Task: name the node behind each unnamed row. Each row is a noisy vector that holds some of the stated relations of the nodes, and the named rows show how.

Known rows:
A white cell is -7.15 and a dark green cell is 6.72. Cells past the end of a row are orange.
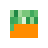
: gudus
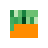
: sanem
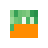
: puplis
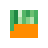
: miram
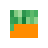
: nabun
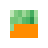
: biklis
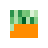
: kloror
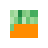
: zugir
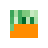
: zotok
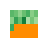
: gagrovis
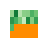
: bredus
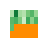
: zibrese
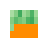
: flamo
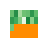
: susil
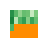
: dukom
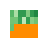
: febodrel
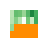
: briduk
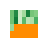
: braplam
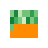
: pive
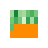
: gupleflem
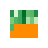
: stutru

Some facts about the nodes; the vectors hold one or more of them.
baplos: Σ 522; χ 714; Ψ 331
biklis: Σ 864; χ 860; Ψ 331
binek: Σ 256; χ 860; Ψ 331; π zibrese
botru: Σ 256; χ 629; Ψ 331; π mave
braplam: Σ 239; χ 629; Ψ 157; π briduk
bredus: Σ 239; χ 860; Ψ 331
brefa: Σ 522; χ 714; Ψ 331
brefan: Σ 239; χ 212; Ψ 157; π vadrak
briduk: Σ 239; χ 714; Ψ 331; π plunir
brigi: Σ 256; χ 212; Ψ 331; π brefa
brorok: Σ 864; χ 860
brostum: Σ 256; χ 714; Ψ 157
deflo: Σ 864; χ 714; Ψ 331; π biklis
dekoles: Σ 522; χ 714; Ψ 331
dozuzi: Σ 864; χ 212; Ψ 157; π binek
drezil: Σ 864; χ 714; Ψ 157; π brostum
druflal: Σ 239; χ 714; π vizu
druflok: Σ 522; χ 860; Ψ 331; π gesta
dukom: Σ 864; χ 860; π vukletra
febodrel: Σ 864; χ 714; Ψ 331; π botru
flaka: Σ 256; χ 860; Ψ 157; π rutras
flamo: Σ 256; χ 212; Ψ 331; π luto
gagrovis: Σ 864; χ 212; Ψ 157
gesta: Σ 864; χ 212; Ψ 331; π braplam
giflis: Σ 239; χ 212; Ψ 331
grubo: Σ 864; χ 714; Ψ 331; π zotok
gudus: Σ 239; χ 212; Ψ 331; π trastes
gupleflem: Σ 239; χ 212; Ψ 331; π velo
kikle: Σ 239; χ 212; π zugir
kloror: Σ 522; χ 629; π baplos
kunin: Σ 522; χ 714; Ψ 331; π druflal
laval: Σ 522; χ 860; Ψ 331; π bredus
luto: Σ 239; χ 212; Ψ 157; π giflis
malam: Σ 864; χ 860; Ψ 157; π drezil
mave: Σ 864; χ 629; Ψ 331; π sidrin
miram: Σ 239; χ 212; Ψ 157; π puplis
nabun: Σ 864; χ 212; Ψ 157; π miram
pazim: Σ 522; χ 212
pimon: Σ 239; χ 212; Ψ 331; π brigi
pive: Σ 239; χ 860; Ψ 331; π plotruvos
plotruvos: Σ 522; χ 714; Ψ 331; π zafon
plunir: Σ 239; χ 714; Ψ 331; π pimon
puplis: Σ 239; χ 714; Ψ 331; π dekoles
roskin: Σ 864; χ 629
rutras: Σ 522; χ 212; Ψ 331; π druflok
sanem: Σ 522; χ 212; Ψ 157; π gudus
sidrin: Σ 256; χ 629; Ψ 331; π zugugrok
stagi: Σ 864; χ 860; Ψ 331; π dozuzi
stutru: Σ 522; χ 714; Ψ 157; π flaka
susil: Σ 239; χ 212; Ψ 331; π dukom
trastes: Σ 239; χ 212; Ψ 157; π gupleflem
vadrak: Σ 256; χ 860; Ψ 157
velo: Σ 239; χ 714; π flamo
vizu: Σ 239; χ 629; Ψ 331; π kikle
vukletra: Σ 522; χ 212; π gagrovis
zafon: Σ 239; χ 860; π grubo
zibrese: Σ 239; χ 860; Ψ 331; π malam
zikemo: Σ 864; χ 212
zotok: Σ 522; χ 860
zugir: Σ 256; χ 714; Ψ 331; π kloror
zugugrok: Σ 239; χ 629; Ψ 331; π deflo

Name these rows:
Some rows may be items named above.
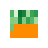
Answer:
kunin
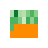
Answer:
zibrese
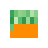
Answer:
brorok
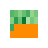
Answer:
gagrovis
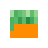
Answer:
binek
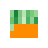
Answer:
zugugrok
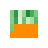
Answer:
luto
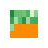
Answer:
roskin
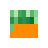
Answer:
laval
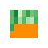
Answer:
trastes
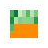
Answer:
zafon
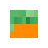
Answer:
botru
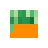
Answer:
laval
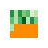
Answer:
kloror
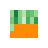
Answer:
zugugrok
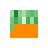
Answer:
gupleflem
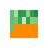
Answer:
febodrel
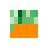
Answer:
dekoles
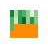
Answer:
vukletra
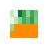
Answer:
brefa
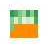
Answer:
velo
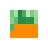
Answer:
rutras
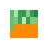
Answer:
febodrel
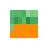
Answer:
botru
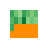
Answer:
dozuzi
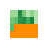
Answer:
druflok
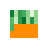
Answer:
vukletra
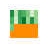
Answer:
pazim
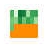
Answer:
kunin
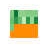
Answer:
vizu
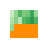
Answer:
brigi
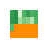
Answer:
brefan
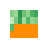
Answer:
grubo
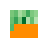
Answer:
malam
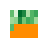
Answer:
plotruvos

